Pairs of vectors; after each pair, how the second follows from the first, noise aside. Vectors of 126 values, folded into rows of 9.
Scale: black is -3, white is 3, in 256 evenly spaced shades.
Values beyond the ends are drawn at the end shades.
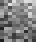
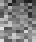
negated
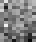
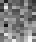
negated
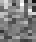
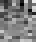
negated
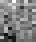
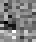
wrapped around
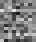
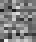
negated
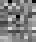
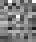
negated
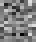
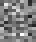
negated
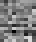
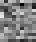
wrapped around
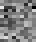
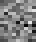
wrapped around
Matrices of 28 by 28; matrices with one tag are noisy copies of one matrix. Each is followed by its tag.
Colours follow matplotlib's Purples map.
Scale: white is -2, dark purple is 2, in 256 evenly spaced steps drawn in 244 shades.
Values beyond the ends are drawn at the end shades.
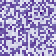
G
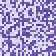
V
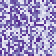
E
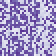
E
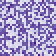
G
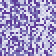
E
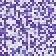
G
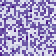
G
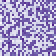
V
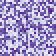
G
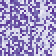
E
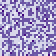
V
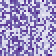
E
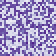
G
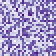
V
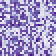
E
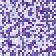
V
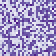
V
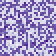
G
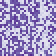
E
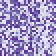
E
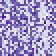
E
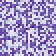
G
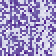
E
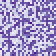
V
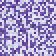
G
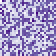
V
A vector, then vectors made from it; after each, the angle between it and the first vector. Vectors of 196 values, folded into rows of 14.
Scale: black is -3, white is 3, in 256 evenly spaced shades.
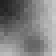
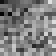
partly aligned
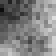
nearly parallel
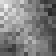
nearly opposite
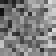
partly aligned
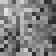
partly opposed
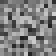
orthogonal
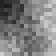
nearly parallel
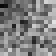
partly aligned
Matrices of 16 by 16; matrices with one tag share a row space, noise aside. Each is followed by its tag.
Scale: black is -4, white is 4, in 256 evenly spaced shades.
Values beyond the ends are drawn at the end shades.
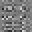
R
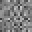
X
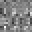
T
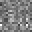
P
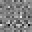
X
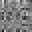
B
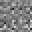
T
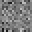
R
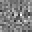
X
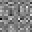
P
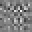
X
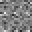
T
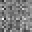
B
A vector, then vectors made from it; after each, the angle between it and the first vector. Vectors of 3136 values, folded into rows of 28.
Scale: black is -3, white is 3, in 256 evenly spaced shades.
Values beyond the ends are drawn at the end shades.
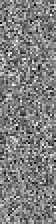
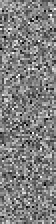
partly aligned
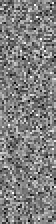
partly opposed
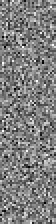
orthogonal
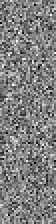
nearly parallel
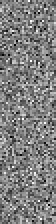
partly opposed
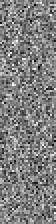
nearly parallel
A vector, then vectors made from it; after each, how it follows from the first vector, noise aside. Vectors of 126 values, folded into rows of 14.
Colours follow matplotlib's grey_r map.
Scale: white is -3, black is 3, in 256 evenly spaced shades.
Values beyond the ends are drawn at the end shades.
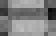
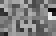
sign-scrambled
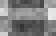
negated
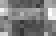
negated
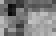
wrapped around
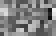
sign-scrambled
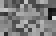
sign-scrambled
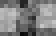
wrapped around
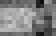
wrapped around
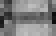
wrapped around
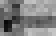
wrapped around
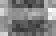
negated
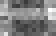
negated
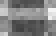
negated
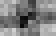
wrapped around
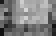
wrapped around
